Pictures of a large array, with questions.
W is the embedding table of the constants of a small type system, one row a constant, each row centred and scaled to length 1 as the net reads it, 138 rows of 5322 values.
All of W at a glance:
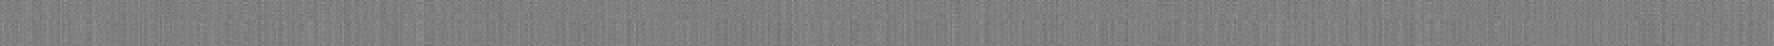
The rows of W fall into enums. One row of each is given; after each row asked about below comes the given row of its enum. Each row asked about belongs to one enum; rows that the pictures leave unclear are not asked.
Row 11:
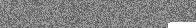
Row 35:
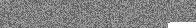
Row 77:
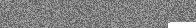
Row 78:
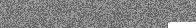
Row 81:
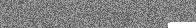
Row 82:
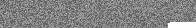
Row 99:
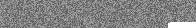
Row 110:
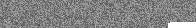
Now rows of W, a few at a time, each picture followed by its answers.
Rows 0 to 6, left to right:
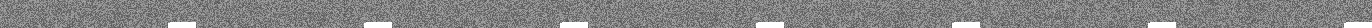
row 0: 78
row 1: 81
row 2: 99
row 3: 81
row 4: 78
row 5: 110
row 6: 11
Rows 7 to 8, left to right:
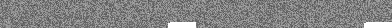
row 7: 110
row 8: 35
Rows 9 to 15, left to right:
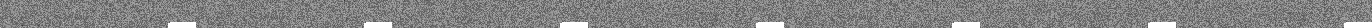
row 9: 110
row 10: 110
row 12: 81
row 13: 110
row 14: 78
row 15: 81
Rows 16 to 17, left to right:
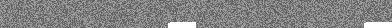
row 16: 99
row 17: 77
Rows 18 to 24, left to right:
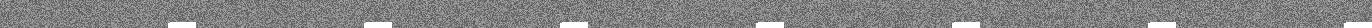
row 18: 77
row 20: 99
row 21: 82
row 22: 78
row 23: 110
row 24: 82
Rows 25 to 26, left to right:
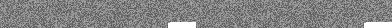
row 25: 78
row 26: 78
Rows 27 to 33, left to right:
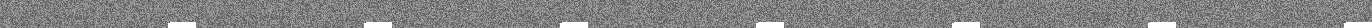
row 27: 110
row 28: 110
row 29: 82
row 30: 11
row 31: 99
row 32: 81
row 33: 82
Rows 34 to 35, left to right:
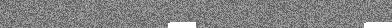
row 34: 82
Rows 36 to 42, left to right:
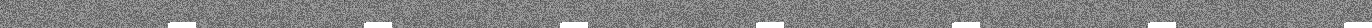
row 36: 82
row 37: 110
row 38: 110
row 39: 78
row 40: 99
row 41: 110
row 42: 77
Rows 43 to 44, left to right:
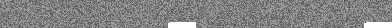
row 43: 77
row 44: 110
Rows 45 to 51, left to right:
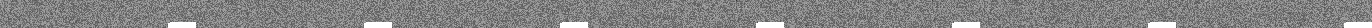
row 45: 11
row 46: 77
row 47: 99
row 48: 110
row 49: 110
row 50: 11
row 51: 81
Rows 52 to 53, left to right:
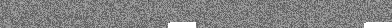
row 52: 110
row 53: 35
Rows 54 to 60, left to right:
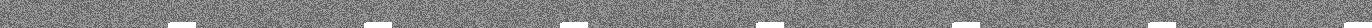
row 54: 35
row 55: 99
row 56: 99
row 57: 110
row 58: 11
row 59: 11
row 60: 11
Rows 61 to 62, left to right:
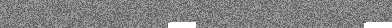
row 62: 82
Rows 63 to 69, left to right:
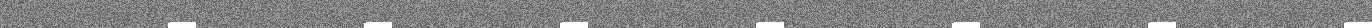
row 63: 81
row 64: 82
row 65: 78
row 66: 78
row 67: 35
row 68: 78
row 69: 78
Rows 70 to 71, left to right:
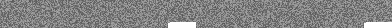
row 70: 77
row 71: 78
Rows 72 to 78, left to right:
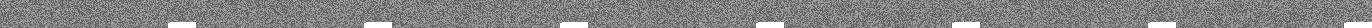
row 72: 77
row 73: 77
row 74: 35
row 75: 77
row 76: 78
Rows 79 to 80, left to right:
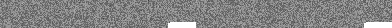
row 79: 110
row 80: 11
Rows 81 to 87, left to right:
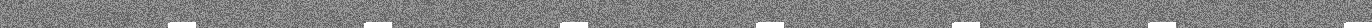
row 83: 11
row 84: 11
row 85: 99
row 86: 77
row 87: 35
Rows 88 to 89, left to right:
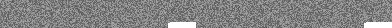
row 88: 77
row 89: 99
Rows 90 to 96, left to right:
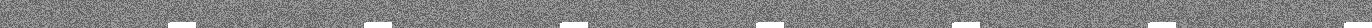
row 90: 77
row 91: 78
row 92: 82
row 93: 77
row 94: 99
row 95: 35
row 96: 110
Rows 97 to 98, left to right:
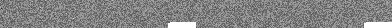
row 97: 82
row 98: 78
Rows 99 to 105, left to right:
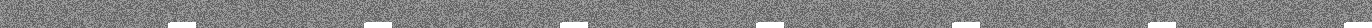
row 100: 77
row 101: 78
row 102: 77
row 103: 78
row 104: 99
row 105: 99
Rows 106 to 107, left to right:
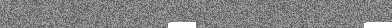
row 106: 11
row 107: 35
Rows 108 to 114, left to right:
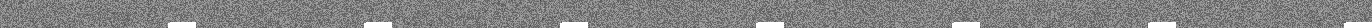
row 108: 81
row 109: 99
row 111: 77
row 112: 77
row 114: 82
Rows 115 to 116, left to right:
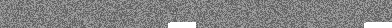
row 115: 99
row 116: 77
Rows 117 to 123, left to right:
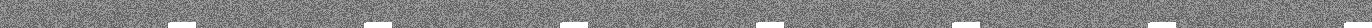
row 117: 78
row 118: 99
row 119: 78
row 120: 78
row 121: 78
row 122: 35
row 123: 110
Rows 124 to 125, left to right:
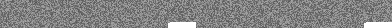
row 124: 77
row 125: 99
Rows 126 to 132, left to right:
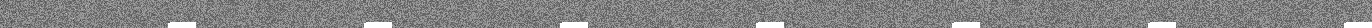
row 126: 82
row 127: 11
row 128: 82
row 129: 99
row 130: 35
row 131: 11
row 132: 99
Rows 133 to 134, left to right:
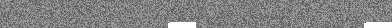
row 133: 77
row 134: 110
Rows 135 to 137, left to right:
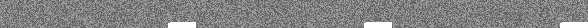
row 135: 99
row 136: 77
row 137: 81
